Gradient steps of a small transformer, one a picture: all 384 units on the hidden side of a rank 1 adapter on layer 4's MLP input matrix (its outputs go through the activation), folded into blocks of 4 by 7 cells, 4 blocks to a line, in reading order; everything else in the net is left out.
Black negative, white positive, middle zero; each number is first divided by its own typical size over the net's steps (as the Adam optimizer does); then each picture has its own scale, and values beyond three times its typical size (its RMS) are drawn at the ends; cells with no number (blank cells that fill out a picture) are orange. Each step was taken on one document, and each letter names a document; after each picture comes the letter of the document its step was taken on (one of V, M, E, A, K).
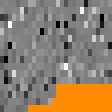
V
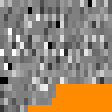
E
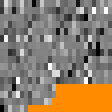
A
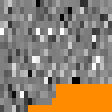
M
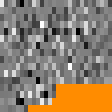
A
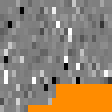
V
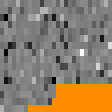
V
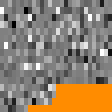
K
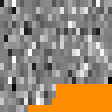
A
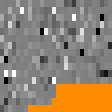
V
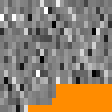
M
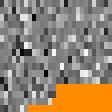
E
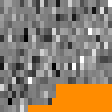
A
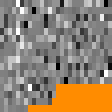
E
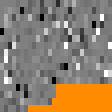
V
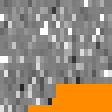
M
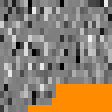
E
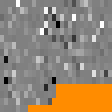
V
